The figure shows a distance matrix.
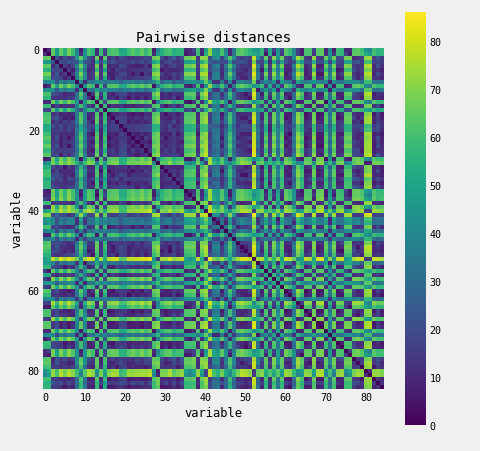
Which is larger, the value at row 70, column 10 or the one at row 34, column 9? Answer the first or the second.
the second
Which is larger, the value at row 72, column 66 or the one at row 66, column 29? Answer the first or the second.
the first
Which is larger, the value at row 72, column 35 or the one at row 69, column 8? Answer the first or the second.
the second
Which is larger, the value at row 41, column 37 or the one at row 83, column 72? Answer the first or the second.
the first
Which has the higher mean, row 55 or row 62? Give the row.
55
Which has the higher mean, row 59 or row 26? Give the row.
59
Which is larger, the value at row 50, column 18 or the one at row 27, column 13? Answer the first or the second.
the first
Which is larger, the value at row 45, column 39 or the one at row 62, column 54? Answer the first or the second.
the first
